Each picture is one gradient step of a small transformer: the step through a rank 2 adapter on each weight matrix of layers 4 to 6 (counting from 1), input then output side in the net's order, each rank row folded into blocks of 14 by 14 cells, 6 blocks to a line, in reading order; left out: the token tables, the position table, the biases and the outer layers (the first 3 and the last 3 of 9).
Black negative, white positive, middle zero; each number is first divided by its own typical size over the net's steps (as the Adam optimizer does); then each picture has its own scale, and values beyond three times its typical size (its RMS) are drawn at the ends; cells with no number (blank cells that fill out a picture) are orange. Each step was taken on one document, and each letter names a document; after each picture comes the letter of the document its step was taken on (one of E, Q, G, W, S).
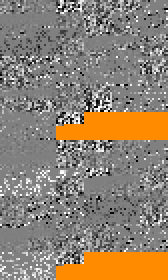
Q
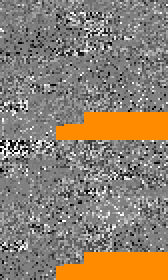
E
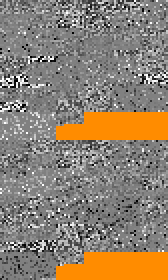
E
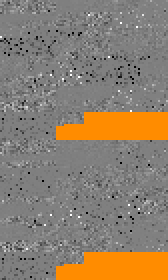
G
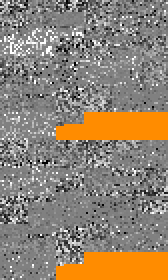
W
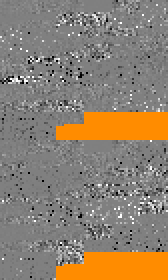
G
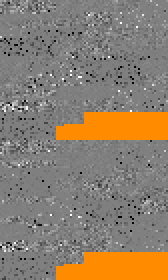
G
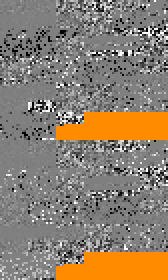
Q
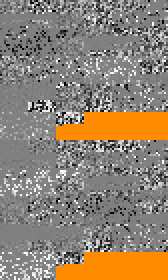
Q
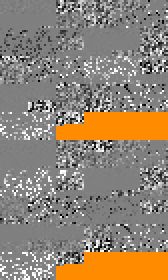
Q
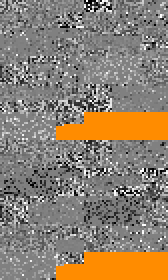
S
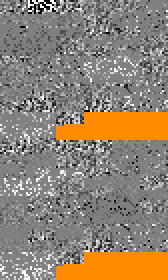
Q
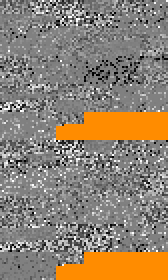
E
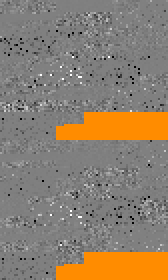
G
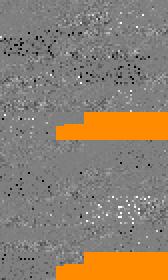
G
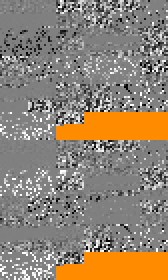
Q
